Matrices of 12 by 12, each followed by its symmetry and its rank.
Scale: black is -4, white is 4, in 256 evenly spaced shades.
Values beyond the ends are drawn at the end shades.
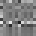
neither, rank two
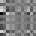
neither, rank one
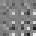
symmetric, rank two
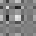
symmetric, rank one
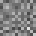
symmetric, rank two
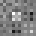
symmetric, rank two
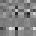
neither, rank two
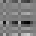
neither, rank one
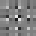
symmetric, rank one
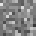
neither, full rank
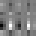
neither, rank one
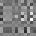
neither, rank two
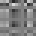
neither, rank one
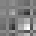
symmetric, rank one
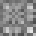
symmetric, rank two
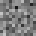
neither, full rank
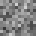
neither, full rank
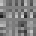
neither, rank two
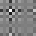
symmetric, rank one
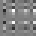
neither, rank one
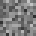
neither, full rank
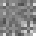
symmetric, rank two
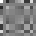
symmetric, rank one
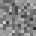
neither, full rank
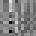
neither, rank two
